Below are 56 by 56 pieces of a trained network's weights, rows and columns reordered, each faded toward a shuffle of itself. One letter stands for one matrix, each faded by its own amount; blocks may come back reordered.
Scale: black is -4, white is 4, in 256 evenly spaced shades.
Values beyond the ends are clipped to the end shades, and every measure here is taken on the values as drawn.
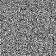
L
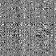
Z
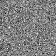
L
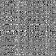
Z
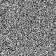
L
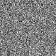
L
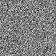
L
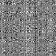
Z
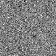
L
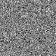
L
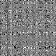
Z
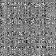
Z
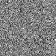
L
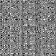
Z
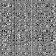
Z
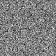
L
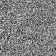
L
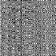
Z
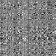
Z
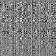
Z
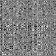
Z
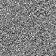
L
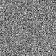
L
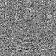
L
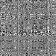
Z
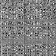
Z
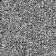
L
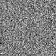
L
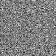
L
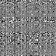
Z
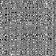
Z
